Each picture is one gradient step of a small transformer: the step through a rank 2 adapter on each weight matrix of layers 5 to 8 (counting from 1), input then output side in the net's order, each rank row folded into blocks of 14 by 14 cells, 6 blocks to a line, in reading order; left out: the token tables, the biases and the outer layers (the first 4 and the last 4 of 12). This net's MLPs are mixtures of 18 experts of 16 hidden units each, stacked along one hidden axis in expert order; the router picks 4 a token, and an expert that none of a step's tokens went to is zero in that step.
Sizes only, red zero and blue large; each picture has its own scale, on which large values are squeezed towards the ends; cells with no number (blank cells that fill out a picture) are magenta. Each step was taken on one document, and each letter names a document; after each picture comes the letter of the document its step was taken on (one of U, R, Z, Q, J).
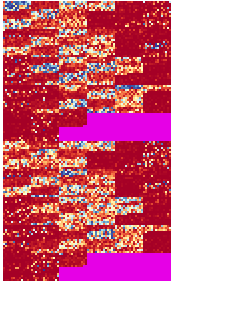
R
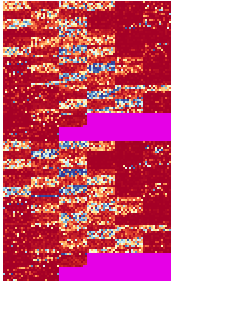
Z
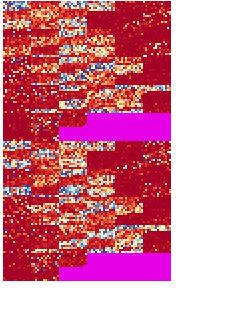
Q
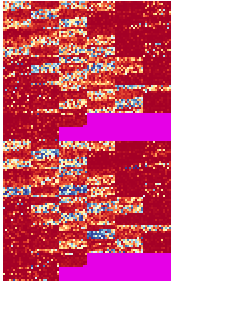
Z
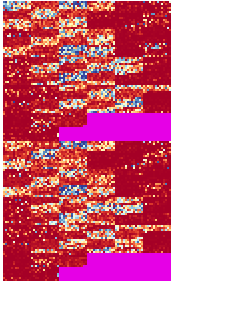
R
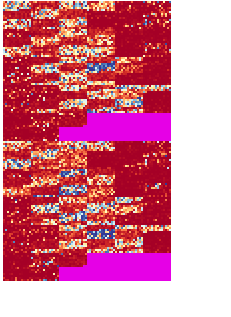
R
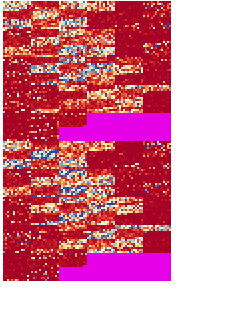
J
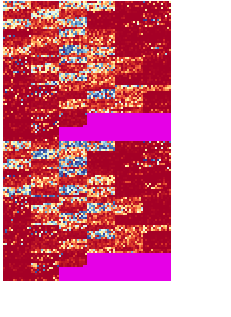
Q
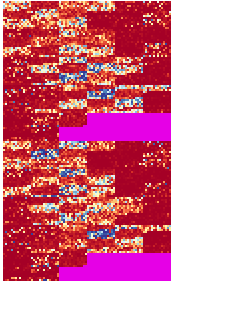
R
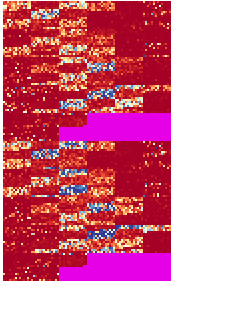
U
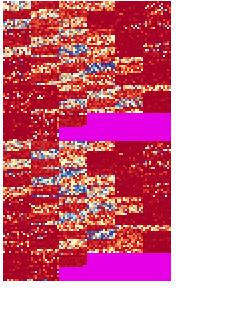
J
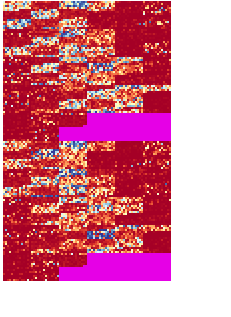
J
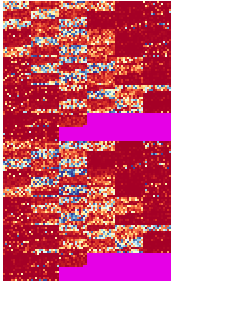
U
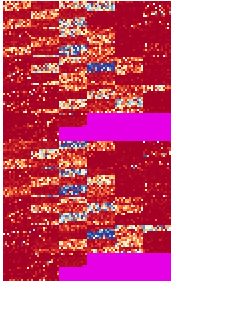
U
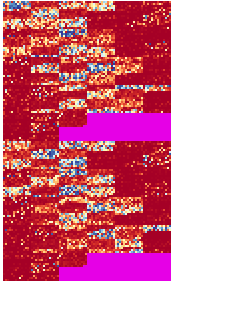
Q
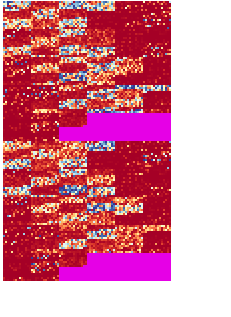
Q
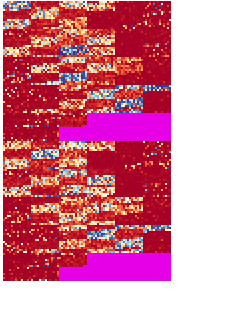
U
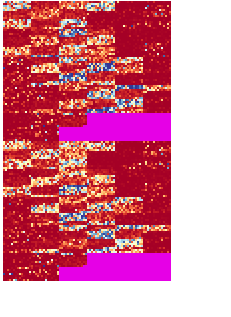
Z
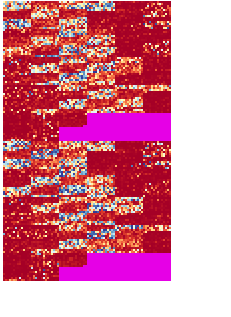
J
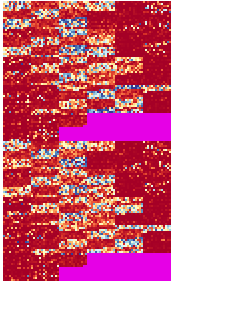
J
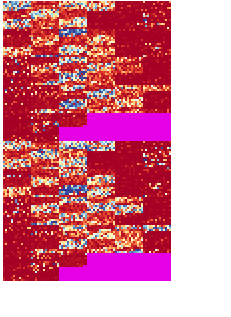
Q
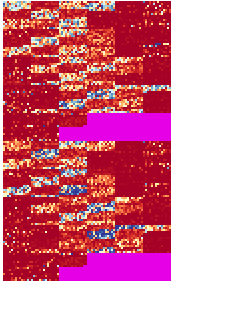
U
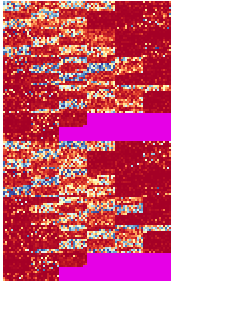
Q
